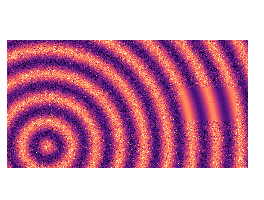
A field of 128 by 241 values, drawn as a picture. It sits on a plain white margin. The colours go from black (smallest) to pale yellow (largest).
Mirror symmetry: none. Calmest part: middle right. Rings: centred on the bottom left. Odd patch: calmer, in the middle right. Slope: none.
